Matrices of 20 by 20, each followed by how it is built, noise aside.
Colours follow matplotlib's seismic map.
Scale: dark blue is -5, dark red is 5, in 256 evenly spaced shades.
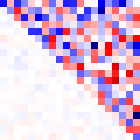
upper triangular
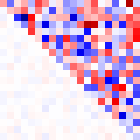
upper triangular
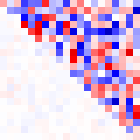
upper triangular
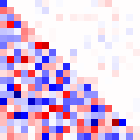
lower triangular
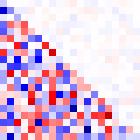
lower triangular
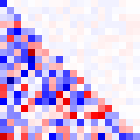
lower triangular
